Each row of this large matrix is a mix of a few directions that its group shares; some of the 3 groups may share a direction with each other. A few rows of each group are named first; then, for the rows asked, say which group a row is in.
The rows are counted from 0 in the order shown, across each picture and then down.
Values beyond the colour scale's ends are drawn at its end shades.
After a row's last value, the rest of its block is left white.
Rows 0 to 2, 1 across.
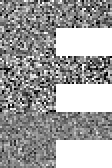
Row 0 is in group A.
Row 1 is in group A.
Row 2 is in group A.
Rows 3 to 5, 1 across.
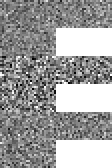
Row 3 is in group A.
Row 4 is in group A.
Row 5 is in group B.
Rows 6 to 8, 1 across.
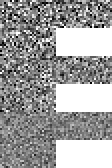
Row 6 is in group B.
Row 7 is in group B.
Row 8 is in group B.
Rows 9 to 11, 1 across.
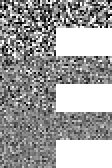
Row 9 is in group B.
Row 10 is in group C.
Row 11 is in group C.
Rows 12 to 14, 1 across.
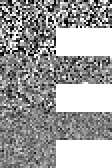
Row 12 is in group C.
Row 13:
B
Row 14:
A
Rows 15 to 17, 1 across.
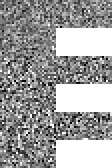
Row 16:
B
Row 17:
B
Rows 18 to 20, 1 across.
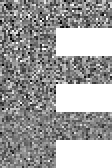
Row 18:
C
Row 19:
A
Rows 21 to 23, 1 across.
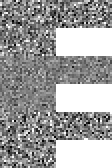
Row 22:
C
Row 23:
B
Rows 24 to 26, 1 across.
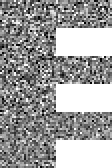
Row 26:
A
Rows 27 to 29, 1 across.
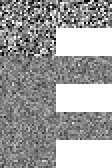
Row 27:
C
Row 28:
B
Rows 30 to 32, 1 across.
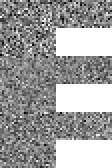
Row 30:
B
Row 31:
A
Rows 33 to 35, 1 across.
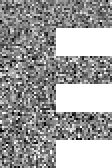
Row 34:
A
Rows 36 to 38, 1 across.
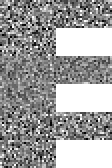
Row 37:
B
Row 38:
B
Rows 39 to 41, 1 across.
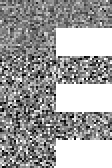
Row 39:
C
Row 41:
A
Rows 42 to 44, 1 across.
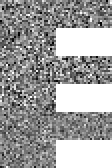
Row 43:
A
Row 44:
B
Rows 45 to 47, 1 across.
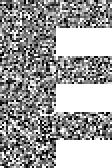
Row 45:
C
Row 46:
C
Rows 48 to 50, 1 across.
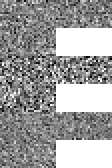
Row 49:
C
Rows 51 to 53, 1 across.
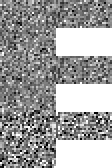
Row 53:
C
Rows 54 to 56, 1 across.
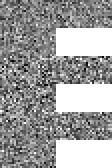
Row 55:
B
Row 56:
A
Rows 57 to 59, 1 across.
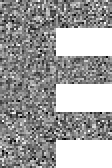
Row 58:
C
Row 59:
A
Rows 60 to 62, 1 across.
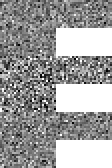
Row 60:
C
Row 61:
B
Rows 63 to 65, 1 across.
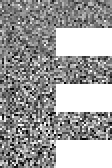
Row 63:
B
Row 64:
B
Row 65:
B
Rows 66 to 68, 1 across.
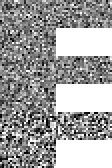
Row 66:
C
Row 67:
C
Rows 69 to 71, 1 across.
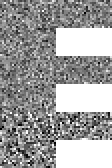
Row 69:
B
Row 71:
B
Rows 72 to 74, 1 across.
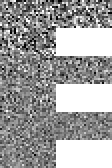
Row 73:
B
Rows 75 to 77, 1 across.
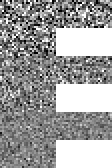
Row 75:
B
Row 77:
C
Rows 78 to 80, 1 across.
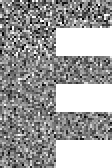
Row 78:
B
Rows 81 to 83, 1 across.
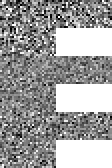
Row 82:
B
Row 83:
C
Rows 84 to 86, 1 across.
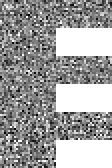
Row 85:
C
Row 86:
C
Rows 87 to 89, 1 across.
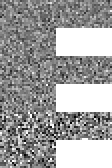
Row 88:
B
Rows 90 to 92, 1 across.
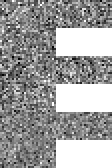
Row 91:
A
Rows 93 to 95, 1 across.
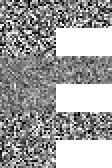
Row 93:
B
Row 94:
A
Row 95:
A
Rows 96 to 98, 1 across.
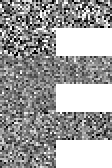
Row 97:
A
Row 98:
A
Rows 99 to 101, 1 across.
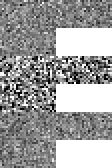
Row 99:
A
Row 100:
A
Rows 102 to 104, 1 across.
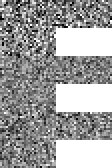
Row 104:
A
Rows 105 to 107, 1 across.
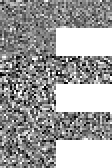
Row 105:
A
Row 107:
B
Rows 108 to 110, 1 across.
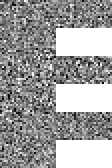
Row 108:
A
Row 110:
A
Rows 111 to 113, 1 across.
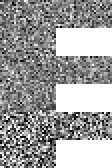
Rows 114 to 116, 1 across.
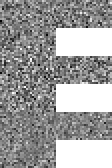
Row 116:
C
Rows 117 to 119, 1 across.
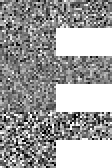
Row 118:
A
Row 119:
B
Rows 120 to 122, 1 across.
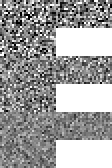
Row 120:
C
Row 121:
B
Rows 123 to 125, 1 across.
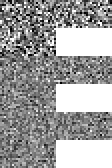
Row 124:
A
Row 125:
C
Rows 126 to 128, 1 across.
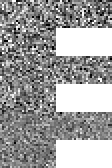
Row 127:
C
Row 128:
A
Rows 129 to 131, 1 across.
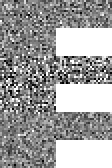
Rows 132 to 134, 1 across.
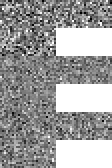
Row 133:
C
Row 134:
A
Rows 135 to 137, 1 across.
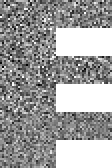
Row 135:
B
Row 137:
A
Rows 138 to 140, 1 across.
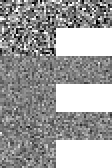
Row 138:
A
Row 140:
C
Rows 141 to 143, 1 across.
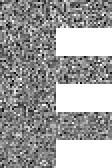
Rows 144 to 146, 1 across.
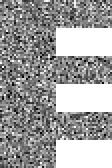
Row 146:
C
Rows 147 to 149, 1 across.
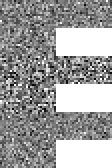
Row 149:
B
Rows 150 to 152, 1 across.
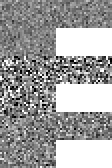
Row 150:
C
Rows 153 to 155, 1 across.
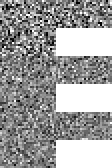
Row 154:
C
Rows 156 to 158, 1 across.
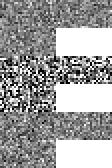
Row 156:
B
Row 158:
B
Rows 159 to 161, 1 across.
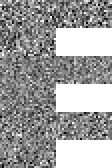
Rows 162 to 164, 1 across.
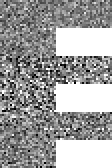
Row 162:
B
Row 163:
A
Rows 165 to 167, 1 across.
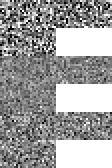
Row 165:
B
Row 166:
C
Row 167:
B
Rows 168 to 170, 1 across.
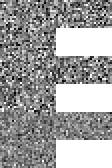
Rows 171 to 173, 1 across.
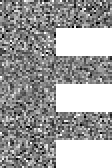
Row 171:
A
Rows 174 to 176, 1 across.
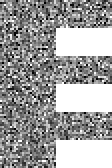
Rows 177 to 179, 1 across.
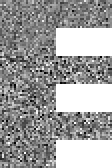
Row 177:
C
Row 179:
A
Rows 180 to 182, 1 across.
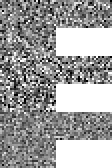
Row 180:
B
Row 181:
A
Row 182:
A
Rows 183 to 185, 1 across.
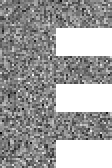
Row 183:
A
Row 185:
C
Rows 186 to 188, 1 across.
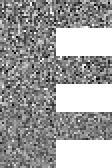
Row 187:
A
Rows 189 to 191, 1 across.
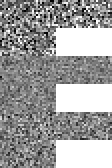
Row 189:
A
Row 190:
C
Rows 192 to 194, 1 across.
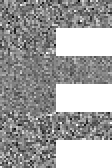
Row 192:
A
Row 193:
A
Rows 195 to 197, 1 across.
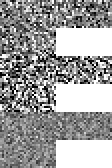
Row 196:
A
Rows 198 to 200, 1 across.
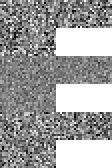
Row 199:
B
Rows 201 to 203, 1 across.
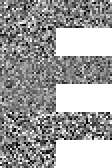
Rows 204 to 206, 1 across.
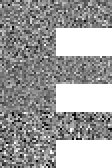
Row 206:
A
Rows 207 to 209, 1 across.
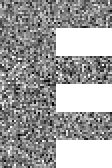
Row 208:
A
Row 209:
B
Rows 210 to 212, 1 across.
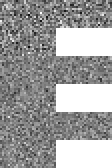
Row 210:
C
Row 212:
B
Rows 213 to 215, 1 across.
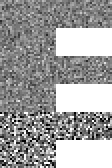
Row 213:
C
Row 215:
A
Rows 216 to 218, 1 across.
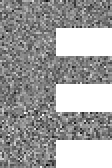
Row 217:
C
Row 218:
A
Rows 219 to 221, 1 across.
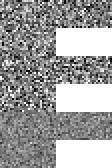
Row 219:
A
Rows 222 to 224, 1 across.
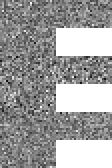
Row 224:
A
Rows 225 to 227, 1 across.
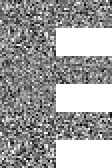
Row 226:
C
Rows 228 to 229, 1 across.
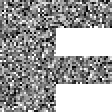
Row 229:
C
